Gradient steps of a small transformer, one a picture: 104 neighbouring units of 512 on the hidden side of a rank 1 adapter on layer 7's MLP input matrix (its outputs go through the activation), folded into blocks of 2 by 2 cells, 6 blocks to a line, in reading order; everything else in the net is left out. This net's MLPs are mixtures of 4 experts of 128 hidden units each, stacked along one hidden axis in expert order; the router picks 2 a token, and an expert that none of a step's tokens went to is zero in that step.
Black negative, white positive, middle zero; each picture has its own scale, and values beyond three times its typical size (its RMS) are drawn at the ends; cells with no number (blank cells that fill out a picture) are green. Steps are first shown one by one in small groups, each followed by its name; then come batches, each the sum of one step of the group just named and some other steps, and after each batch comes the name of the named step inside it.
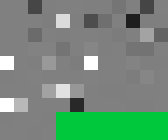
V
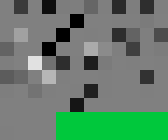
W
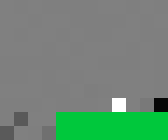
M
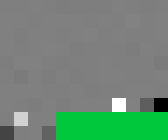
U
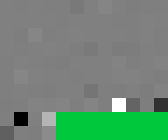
M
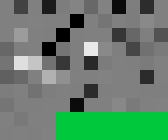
W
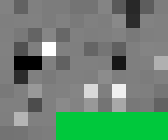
U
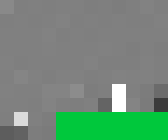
M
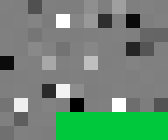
M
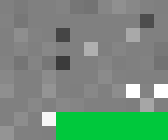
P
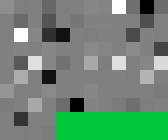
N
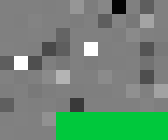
P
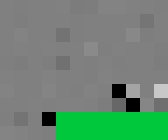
P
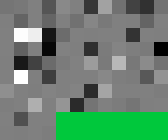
N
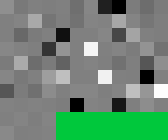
P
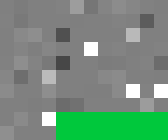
P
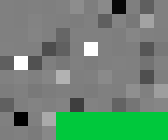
P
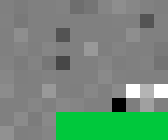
P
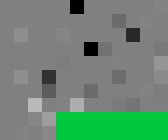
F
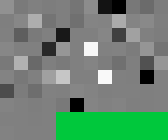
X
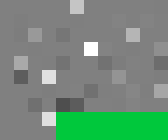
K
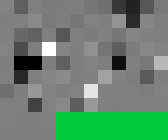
X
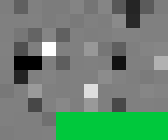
K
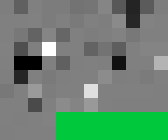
F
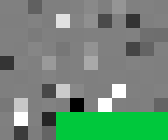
K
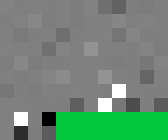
X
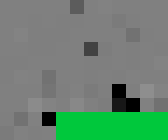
F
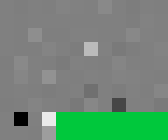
K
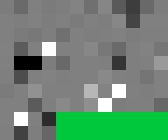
K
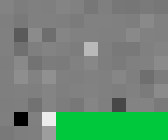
K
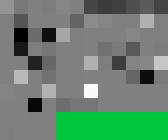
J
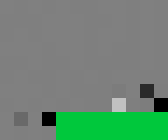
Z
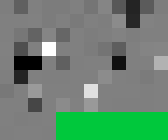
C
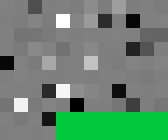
J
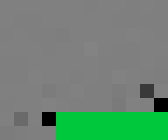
Z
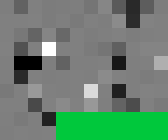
C
